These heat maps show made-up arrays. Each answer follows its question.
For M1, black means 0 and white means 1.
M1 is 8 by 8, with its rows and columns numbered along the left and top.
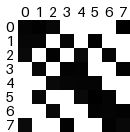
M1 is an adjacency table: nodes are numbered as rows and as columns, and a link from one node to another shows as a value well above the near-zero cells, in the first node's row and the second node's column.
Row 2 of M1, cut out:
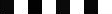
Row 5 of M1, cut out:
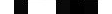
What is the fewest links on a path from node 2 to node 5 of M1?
1
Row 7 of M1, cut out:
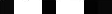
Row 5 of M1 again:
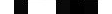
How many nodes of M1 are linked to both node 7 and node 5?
1
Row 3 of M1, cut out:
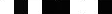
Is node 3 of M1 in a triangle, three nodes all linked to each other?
yes
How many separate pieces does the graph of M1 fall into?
1
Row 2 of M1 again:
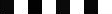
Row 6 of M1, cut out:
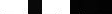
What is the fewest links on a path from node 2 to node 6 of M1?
2
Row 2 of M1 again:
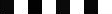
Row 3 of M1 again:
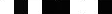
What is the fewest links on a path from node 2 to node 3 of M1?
1
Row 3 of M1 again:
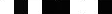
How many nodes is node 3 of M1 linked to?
4
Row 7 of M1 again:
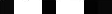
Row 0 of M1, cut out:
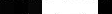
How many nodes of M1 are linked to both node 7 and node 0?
2
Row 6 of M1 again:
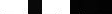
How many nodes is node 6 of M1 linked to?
4
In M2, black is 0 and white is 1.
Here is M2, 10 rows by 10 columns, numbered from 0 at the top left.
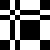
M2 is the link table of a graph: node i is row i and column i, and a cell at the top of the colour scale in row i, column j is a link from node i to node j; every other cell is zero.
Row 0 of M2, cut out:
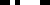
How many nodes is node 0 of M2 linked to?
5
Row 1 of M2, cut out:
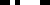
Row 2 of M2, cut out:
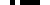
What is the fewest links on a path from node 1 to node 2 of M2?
1
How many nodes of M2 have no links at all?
0
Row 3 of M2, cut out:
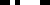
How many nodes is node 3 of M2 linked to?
5
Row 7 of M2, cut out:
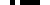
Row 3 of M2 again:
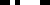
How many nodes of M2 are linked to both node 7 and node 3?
0
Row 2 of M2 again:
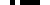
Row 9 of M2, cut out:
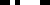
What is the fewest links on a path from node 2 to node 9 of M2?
1
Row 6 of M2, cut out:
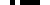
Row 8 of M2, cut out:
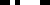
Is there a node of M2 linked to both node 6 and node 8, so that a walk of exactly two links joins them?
no
